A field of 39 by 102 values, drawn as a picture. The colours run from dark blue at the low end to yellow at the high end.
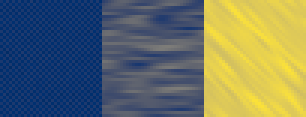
It is made of 1 by 3 panels. Panel 1,1: very low, checkered, faint in contrast. Panel 1,2: low, streaked across. Panel 1,3: very high, slanting down to the right, faint in contrast.
